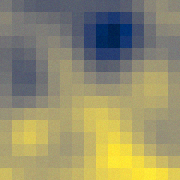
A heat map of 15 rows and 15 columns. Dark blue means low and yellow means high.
Stripes: none. Ninth with the lowest average: top middle. Slope: up to the bottom. Lone odd cells: none.
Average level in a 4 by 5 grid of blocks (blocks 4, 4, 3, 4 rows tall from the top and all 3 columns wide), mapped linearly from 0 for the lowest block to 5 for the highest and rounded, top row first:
2 2 0 0 2
1 3 2 2 3
3 3 4 4 3
4 3 4 5 4
